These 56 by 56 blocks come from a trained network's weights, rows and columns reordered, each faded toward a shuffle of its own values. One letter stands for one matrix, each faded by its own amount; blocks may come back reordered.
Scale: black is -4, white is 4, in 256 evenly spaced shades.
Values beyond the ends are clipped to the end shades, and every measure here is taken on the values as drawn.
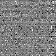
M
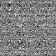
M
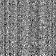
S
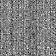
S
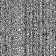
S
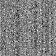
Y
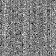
Y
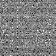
M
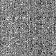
Y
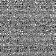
M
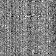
S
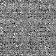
M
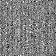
Y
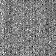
Y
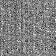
Y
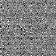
M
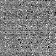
M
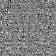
M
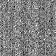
Y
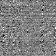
M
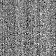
Y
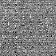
M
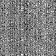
S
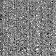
Y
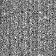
Y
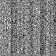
S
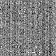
S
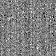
Y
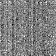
S
